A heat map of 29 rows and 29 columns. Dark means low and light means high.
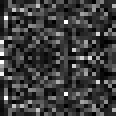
No overall slope runs across the table. There are no regular stripes. The grain is fine, like static. The values are skewed, with a long tail toward high values. It is mirror symmetric from top to bottom.
